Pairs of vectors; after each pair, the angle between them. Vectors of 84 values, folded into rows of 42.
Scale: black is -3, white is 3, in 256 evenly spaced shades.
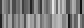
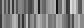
partly aligned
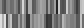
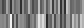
partly aligned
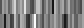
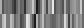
nearly opposite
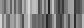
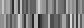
orthogonal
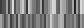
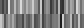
orthogonal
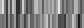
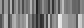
partly opposed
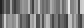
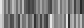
partly opposed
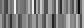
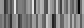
nearly parallel
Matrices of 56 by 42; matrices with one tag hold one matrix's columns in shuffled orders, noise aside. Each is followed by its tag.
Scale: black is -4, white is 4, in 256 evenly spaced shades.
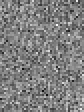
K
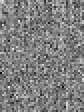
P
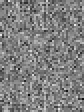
K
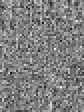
P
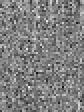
P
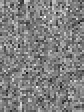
P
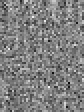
P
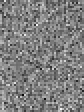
K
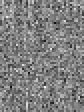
P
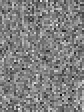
K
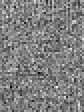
P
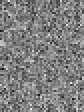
K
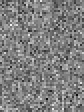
K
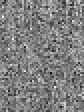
P
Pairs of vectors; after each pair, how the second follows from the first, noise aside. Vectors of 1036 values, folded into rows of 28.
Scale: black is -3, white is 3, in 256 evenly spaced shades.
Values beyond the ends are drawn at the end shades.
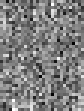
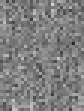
shrunk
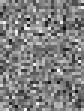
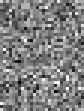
reversed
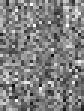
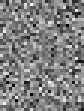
sign-scrambled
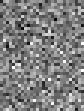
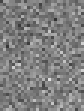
shrunk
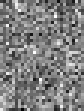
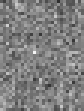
shrunk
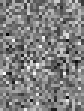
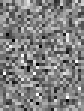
sign-scrambled
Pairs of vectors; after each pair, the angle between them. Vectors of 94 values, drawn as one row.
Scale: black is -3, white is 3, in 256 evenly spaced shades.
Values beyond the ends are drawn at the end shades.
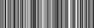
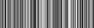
nearly parallel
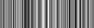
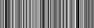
partly opposed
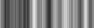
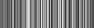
orthogonal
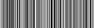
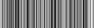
partly aligned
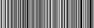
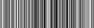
orthogonal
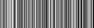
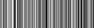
nearly parallel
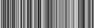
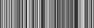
nearly opposite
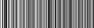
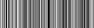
partly aligned
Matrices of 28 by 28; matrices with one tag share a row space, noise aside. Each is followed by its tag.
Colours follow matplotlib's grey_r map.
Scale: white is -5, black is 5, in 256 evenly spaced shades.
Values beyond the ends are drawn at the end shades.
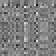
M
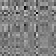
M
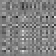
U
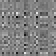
M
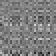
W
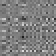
U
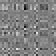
M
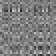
W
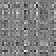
M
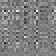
M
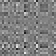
M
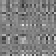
U
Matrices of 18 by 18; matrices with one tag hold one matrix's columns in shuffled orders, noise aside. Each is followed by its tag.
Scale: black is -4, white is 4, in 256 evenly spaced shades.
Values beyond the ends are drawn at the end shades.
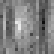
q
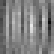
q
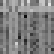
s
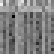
s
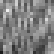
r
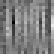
q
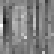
q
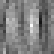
q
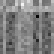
s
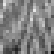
r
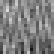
r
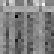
s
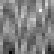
r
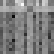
s
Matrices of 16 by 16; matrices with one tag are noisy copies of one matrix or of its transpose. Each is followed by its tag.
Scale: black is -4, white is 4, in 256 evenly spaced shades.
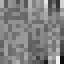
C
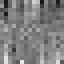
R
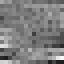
C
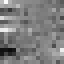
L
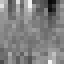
L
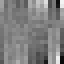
C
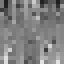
R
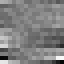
C
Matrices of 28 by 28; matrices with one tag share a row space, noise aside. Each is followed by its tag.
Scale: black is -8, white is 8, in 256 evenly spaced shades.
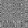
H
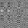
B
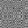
H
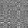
B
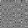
H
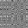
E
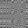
E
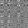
B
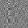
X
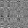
B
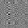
X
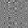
X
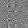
X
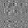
X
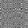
H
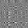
X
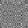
H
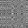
E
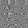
X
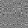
H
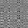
B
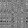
E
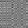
E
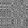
E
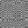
H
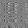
X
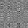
B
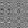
B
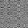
B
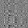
X
